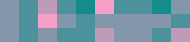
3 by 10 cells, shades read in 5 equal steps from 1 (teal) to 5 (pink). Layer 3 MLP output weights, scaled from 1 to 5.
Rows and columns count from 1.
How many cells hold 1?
2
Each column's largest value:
3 2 5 3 2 5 3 3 3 4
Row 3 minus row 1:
0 0 -1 0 1 -1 1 1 1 1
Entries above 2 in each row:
4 7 6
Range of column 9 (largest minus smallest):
2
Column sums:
9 6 12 7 5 12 8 8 6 9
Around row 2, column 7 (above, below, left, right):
2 3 3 3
